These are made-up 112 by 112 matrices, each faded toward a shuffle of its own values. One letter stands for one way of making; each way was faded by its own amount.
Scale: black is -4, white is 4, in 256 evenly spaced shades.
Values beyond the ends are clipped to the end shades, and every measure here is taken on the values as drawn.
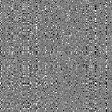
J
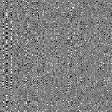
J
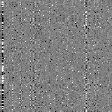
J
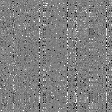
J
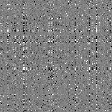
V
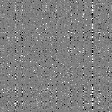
V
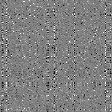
V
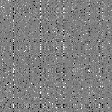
V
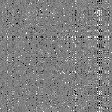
V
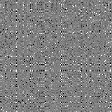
V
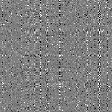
J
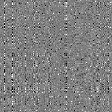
J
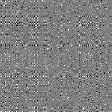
V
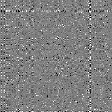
V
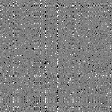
V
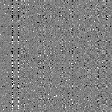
J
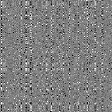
J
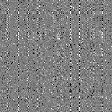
J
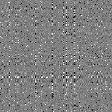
V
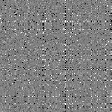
V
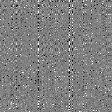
V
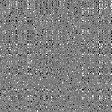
V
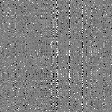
J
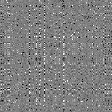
V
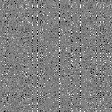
J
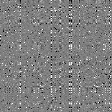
V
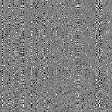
J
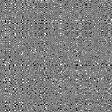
V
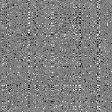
V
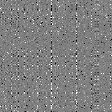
V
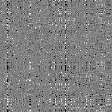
V
